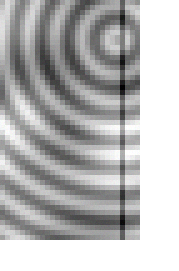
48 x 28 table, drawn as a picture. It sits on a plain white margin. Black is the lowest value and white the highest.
Slope: none. Histogram: bell-shaped. Rings: centred on the top right. Odd lines: column 25. Mirror symmetry: none.
